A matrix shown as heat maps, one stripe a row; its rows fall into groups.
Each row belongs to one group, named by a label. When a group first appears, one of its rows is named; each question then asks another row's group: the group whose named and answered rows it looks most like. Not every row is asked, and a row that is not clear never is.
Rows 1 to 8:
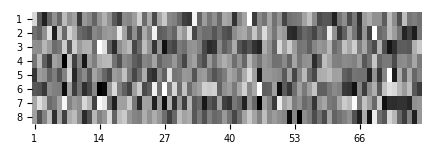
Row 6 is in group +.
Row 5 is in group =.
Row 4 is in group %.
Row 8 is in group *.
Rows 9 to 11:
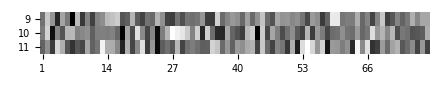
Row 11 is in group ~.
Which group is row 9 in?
%
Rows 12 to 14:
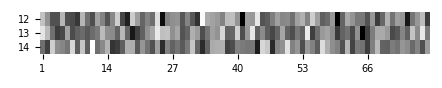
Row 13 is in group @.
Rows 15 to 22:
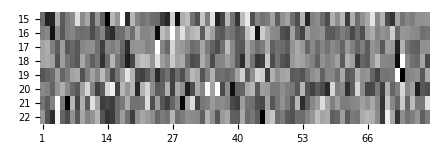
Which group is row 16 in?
+
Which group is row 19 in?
=
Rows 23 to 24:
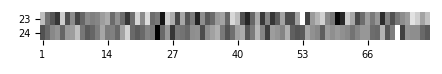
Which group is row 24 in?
=
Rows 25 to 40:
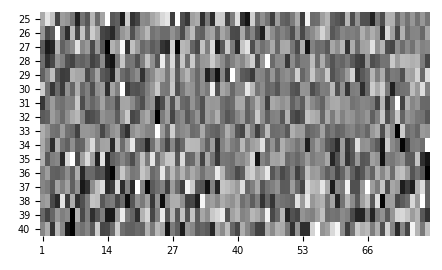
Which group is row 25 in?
@
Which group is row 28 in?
+
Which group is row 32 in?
=
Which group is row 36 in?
+
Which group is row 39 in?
+
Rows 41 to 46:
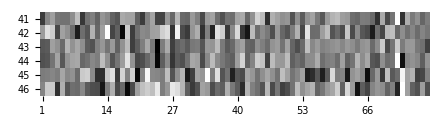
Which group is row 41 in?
=
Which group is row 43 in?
=
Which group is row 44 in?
=
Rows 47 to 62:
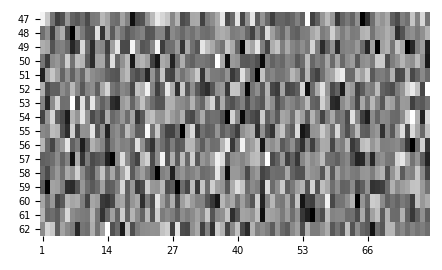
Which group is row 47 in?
@
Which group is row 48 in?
%
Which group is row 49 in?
*
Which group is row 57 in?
+
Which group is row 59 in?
+
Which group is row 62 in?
@
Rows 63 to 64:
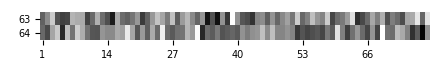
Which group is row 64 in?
*
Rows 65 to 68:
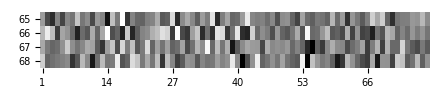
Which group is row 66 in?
@
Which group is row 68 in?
*
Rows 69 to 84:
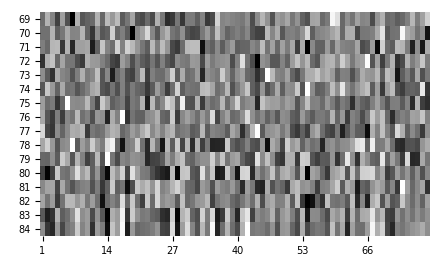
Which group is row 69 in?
%
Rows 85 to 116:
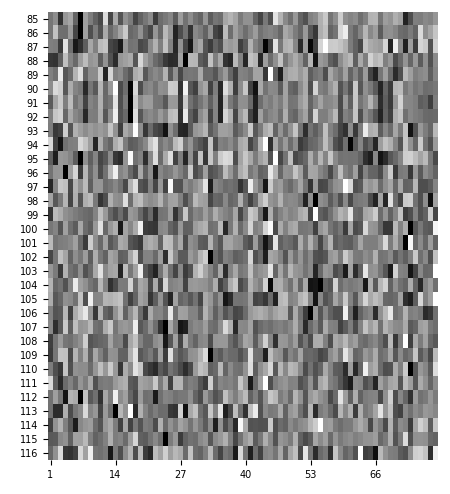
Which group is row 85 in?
%
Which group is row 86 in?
%
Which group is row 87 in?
%
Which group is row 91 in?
@
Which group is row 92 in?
@
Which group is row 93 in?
=
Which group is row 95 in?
+
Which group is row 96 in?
%
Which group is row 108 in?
=
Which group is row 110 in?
=
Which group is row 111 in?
*
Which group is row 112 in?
%
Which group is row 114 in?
~
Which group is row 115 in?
=
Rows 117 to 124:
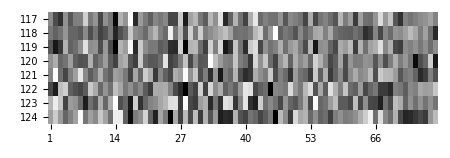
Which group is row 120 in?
*
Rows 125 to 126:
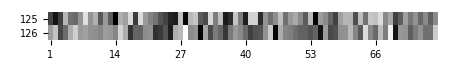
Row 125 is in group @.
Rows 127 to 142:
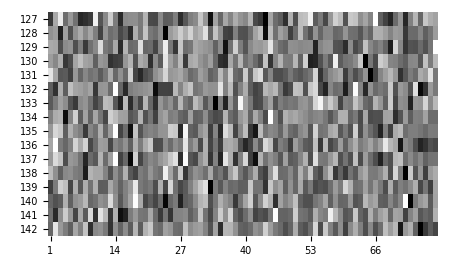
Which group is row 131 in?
@
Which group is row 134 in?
%
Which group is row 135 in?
@
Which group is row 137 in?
@
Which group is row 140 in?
=
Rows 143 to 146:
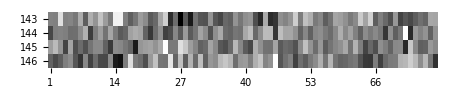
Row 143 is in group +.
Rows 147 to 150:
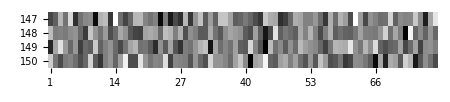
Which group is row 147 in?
%
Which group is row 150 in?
*
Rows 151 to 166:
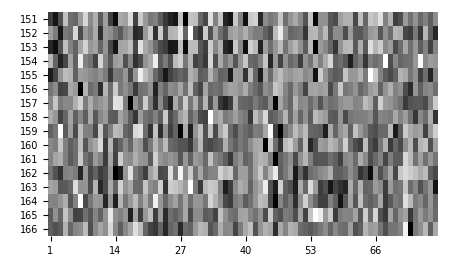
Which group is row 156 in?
%
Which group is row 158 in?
*
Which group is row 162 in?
+
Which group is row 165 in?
~
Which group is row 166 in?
=
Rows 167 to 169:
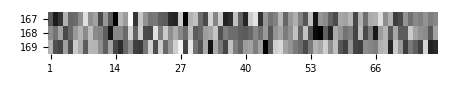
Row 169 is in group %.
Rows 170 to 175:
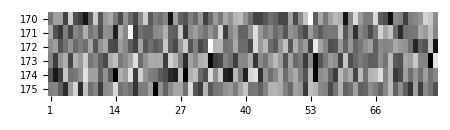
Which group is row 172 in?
*
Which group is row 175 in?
%
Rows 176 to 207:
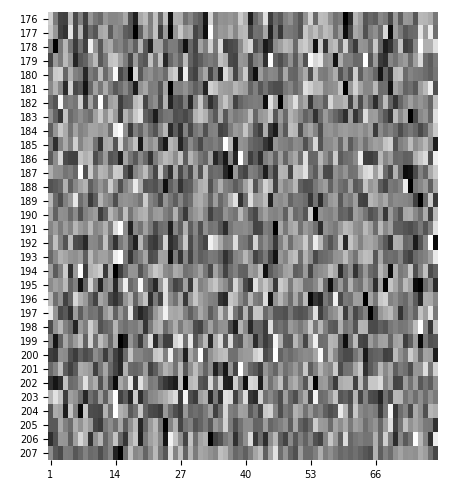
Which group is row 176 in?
*
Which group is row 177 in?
*
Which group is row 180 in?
@
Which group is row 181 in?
*
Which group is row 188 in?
=
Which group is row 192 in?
*
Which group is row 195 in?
*
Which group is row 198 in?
~
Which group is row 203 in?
@
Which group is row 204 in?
%
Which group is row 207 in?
+
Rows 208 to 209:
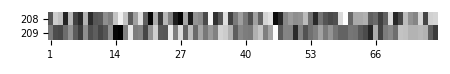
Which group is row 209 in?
+
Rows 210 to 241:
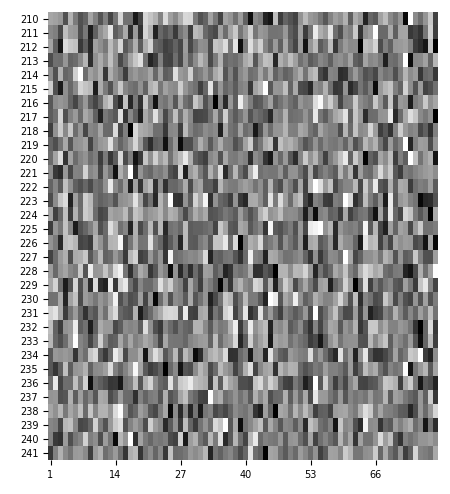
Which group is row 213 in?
=
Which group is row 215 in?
*
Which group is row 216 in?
~
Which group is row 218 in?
@
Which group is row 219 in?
=
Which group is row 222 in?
~
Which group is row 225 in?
~
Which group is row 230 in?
%
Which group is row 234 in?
~
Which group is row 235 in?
=
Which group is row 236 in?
+
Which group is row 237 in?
*
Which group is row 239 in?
~
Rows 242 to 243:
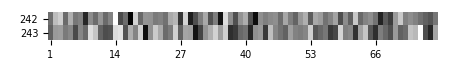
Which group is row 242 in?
@
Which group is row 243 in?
~
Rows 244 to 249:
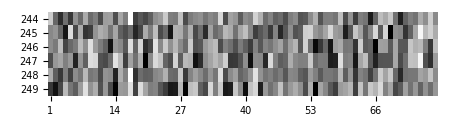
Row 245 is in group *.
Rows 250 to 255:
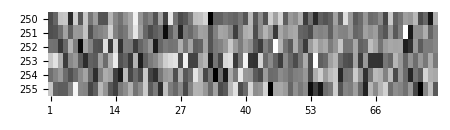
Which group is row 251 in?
=
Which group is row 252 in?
%
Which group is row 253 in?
@
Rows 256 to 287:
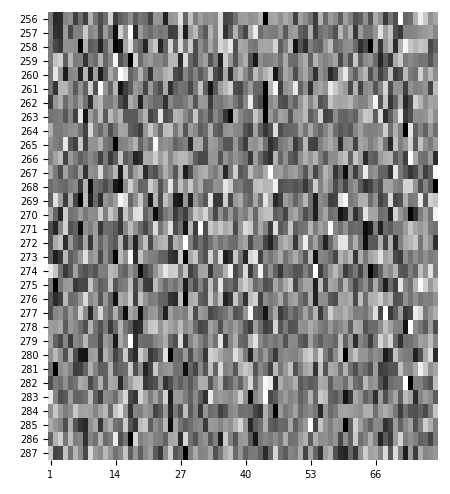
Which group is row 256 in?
+
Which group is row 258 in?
+
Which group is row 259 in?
@
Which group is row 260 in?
%
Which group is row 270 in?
=
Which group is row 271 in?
+
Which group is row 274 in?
@
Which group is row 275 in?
+
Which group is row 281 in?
+
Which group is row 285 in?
*
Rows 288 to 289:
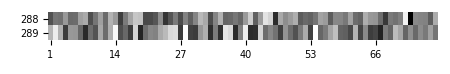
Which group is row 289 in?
@
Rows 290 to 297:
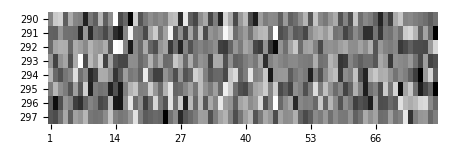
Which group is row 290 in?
@
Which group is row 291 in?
+
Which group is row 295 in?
+
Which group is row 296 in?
+
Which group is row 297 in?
=
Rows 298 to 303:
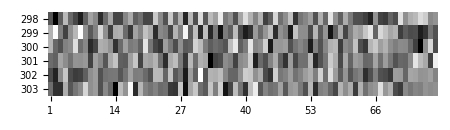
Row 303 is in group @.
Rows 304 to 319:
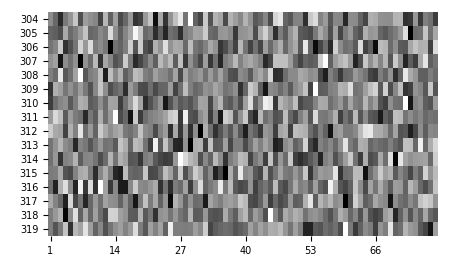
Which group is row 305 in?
=
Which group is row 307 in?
%
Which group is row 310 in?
=
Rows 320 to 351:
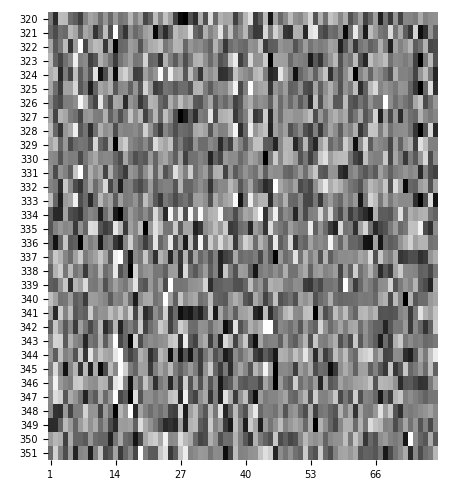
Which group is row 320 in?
+
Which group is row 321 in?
%
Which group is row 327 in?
+
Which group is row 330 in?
%
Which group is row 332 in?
%
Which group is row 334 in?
+
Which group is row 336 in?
+
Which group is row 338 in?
@
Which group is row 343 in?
@
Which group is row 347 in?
@
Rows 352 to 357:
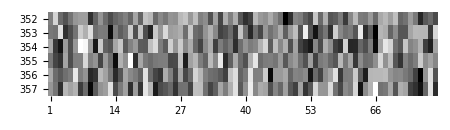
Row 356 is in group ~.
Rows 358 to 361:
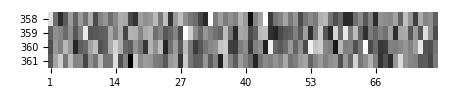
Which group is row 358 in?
*
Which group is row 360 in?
~
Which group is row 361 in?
@
